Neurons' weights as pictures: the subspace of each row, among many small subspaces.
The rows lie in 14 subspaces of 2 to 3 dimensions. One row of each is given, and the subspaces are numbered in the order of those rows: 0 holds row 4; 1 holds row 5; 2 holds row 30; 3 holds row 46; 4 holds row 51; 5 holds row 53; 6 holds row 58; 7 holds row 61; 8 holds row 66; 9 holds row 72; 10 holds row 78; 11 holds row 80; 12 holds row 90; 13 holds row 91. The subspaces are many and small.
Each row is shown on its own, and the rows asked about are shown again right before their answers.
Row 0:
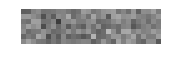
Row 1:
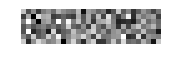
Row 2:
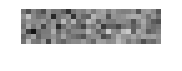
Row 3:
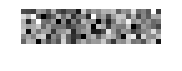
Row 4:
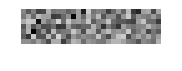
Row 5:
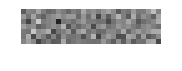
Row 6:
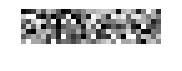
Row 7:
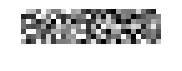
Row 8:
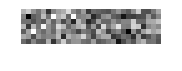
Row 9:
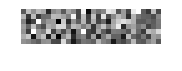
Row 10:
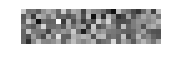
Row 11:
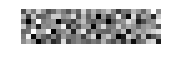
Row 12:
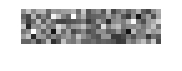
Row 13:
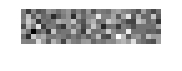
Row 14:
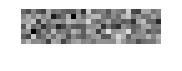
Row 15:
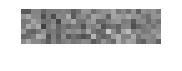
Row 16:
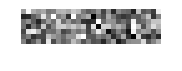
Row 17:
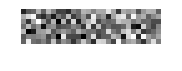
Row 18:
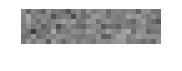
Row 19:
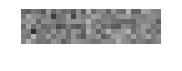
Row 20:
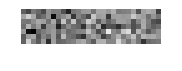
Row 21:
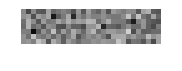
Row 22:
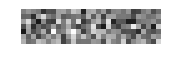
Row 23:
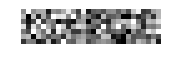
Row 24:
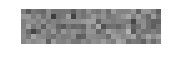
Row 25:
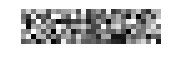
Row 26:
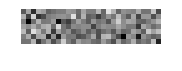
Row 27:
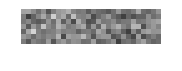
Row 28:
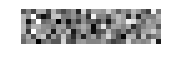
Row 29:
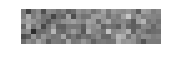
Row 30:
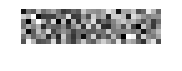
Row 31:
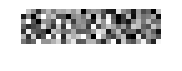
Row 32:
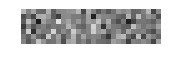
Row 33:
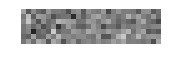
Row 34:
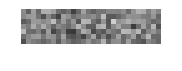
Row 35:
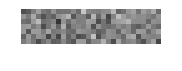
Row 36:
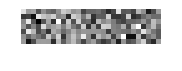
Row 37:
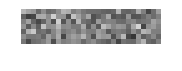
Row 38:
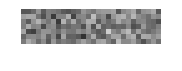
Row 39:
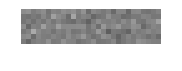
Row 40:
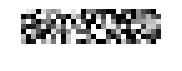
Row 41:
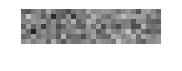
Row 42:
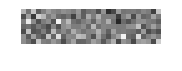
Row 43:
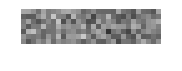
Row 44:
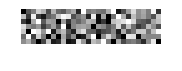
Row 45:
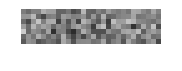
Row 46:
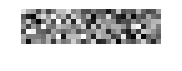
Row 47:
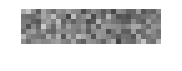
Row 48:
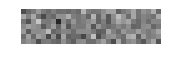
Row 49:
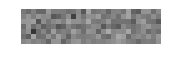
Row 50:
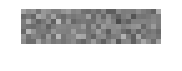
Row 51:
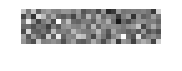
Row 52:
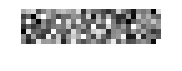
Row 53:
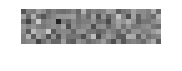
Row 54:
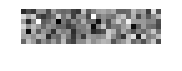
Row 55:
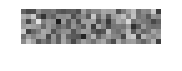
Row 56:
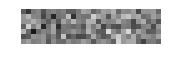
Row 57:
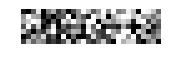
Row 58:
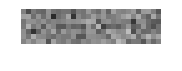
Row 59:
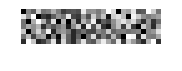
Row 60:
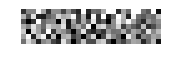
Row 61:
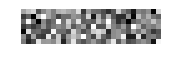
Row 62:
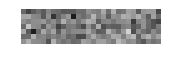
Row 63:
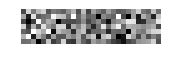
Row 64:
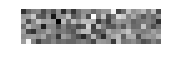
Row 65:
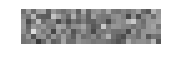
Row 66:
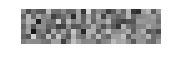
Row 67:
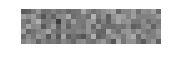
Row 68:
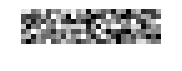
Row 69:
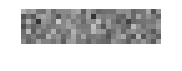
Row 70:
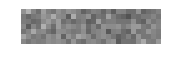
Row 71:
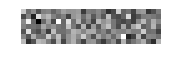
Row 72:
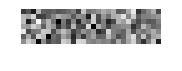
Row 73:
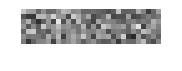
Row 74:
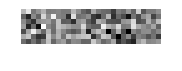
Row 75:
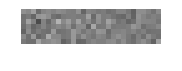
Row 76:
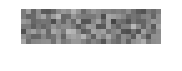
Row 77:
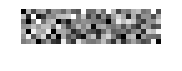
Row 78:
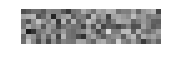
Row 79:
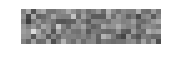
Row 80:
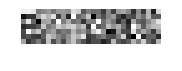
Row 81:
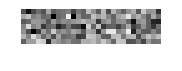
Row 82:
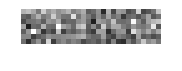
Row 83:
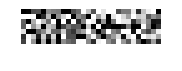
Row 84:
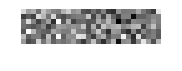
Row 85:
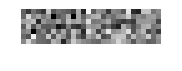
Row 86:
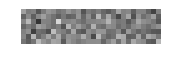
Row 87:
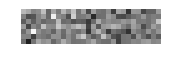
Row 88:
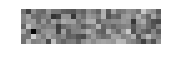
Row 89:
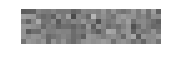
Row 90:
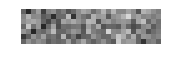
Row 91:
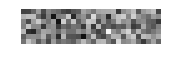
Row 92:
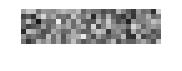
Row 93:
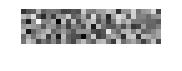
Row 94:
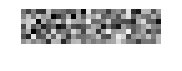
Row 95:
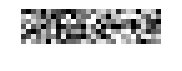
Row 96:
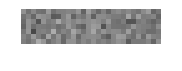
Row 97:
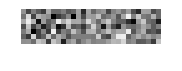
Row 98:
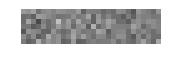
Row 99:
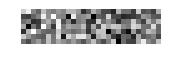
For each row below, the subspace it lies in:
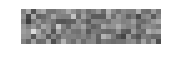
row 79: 4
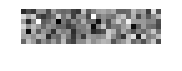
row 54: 11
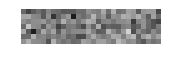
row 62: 7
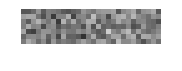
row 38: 13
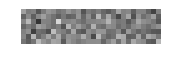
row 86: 1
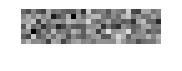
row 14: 0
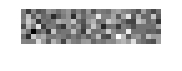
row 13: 1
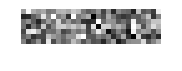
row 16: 6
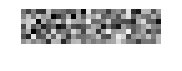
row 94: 0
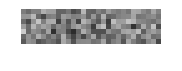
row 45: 9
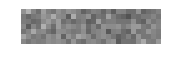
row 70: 12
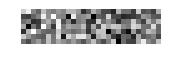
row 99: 5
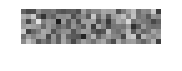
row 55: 7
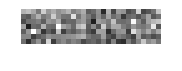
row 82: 9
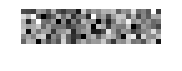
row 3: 6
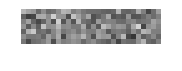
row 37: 2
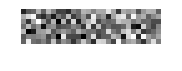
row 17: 3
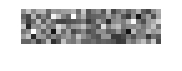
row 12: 7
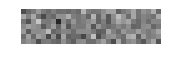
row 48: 5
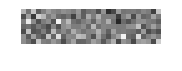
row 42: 4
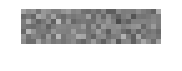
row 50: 4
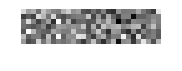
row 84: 4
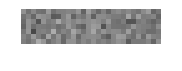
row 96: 11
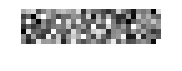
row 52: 7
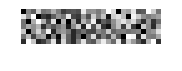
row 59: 2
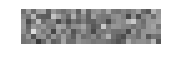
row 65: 6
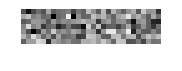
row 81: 11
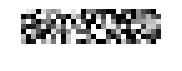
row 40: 13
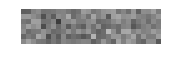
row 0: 1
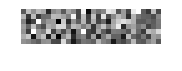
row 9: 8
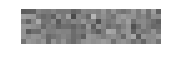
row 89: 11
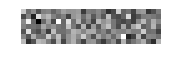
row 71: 2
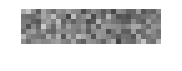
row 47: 12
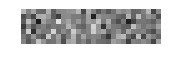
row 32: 11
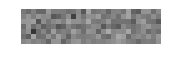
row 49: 0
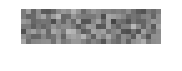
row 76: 9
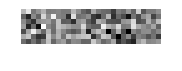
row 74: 1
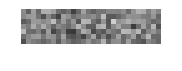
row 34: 9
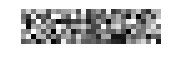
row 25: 7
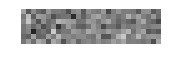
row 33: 10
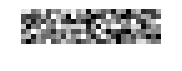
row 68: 0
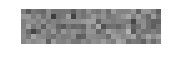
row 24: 6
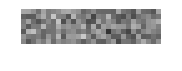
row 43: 13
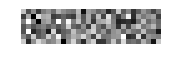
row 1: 3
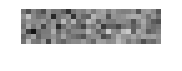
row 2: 10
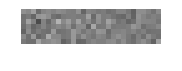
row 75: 9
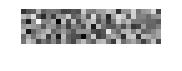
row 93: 13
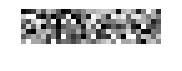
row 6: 2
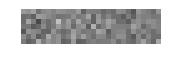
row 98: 9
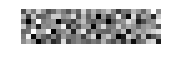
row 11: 1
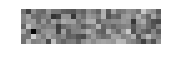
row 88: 9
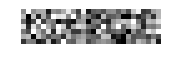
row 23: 3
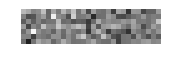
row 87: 8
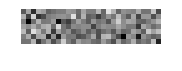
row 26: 4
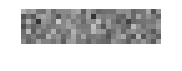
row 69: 11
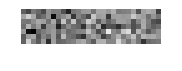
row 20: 10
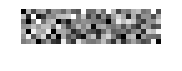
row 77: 10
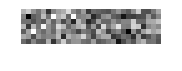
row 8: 3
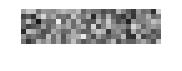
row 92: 7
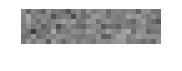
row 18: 10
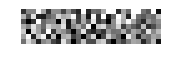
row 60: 0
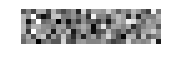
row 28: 6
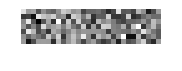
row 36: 2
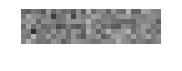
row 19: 8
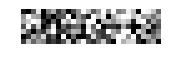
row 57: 12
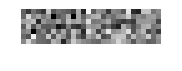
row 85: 8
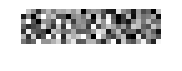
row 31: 5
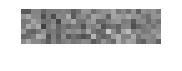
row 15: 1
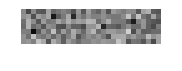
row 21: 6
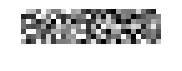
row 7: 4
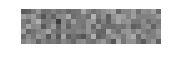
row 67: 5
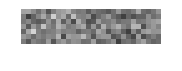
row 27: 3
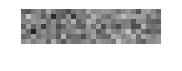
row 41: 3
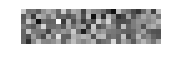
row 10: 8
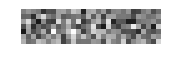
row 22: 9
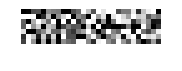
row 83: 10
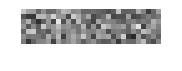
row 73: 2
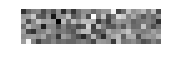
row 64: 8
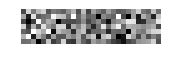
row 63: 5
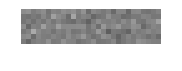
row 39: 0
